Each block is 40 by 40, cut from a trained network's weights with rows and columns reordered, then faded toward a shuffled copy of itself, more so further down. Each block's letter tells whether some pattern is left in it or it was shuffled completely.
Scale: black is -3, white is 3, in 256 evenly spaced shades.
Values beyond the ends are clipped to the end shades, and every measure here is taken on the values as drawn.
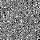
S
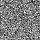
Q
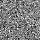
Q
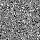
Q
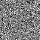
S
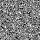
Q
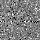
S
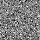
Q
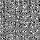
S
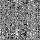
S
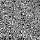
S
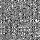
S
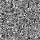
S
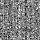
S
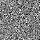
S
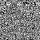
S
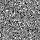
Q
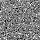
Q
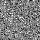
S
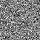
S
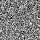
Q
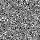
Q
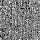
S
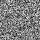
Q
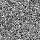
Q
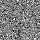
Q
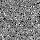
Q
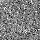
Q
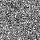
Q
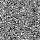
S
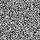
Q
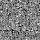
S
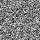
S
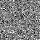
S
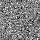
Q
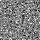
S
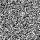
Q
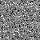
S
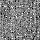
S
